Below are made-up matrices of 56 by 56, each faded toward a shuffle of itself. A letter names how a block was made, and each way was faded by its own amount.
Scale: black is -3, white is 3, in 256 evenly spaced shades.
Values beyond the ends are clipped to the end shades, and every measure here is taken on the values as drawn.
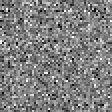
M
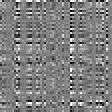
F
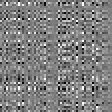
F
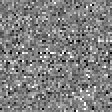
M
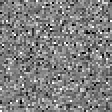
M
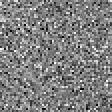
M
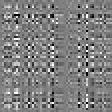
F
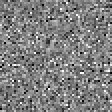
M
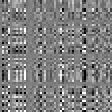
F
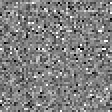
M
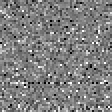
M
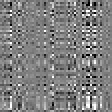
F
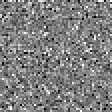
M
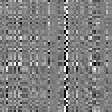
F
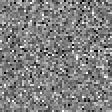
M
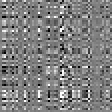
F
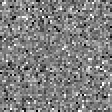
M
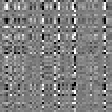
F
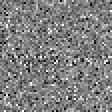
M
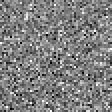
M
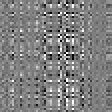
F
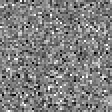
M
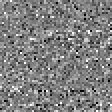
M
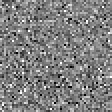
M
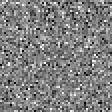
M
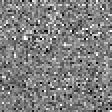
M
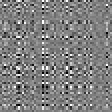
F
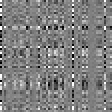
F
